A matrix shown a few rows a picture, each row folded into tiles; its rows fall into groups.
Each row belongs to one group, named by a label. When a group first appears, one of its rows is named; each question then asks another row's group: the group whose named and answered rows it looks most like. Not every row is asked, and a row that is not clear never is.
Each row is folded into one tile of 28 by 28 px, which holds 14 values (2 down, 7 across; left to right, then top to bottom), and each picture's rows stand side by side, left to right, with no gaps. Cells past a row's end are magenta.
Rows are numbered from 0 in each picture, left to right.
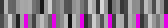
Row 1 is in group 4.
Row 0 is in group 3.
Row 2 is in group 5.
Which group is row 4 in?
5
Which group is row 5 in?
3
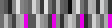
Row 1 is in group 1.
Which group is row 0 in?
5
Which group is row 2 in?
4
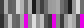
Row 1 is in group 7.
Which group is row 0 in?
3
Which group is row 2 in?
4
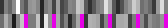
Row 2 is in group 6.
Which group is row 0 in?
5
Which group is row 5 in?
4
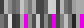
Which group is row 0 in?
3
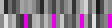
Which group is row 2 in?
7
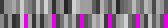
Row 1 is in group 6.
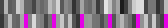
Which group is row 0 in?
3
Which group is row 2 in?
7
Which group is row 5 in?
7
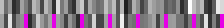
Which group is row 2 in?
7
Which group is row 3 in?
3
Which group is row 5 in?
3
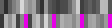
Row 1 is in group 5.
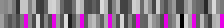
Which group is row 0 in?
7
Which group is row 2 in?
6
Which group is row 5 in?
1
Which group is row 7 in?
5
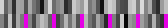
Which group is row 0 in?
6
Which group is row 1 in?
4
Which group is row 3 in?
7
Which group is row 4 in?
6
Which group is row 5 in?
7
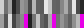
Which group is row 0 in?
6
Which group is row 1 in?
3
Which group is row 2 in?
5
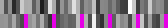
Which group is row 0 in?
7
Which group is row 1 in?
7
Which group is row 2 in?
3
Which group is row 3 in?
6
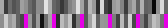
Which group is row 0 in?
7
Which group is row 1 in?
6
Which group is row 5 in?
4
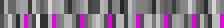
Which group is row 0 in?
3
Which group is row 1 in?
3
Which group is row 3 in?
4
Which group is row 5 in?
5
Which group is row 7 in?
5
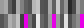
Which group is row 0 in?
1
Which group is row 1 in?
3
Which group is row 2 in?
6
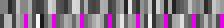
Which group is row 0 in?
5
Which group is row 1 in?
6
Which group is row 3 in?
4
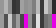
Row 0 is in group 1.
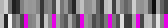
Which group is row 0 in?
1
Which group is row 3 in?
7
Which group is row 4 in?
3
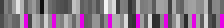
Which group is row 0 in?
3
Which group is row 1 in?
5
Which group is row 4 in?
7
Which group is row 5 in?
6
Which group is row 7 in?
6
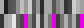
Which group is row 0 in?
4
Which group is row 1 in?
6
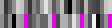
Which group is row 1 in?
3
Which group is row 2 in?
5
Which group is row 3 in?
6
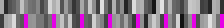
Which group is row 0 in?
4
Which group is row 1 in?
7
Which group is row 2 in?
7
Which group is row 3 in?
1
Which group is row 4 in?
7
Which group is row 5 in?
4
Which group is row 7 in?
4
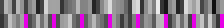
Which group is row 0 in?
3
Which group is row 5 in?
5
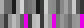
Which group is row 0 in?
4
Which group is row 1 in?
5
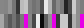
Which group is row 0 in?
7
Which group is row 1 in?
6
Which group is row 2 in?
5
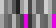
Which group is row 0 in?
7
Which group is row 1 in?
3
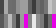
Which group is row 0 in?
3
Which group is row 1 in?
7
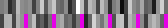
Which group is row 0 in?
5
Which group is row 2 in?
7
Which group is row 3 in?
3
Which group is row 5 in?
4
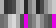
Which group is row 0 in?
4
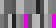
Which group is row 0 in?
6
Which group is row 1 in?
5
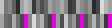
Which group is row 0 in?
7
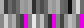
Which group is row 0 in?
7
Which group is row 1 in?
7
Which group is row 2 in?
4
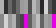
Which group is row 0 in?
7
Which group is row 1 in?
5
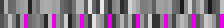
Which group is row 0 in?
3
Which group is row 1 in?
3
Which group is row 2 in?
6
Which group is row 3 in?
1
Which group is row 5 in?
6
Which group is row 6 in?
4
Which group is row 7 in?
1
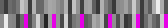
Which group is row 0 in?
7
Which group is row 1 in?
3
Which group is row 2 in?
6
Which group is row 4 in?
3
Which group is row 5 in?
3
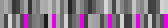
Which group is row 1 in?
3
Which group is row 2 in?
6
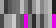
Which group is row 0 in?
4
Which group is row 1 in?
3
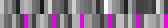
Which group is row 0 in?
7
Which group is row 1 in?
4
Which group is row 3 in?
7
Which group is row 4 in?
5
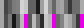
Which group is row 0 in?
6
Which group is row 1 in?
5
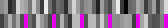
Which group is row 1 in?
1
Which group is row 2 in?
5
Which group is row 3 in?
5
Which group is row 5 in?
7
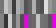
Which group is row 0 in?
1
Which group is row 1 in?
1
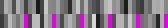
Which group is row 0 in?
3
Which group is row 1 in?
5
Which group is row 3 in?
6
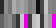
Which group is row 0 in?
3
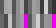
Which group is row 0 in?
3
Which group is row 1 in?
5
